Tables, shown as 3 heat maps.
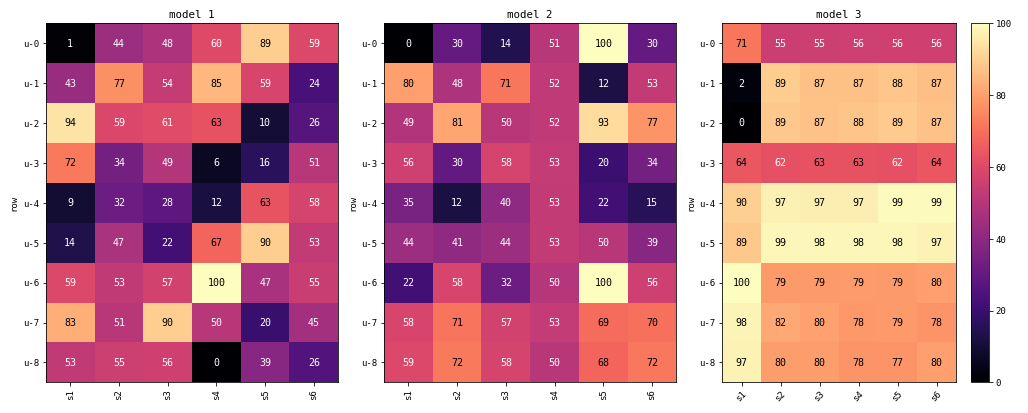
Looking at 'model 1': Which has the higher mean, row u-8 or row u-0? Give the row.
u-0
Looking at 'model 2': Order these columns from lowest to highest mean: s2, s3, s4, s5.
s3, s2, s4, s5
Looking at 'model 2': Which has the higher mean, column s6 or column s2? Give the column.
s6
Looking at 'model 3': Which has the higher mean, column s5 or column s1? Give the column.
s5
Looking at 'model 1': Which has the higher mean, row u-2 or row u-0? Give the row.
u-2
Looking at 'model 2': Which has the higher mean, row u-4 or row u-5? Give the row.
u-5
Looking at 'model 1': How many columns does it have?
6
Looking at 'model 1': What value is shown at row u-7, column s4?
50
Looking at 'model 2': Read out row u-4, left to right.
35 12 40 53 22 15
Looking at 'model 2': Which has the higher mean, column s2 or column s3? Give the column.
s2
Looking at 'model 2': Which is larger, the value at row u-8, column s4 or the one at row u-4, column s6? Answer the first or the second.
the first
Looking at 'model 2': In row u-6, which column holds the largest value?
s5
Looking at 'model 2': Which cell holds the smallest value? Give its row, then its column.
u-0, s1
